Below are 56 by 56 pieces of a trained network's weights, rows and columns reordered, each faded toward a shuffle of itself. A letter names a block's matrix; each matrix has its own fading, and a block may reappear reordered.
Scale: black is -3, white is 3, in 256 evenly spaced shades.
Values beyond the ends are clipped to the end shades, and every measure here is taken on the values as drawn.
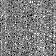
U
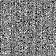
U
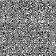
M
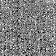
U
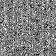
U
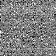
M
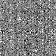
U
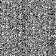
U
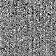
U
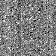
U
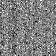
U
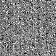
U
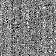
U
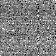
M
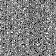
U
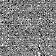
M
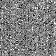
U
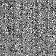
U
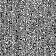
U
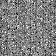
U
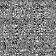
M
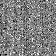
U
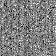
U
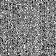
U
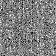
U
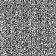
U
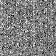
U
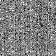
U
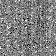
U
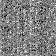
U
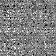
M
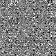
M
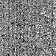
U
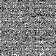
M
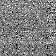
M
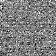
M
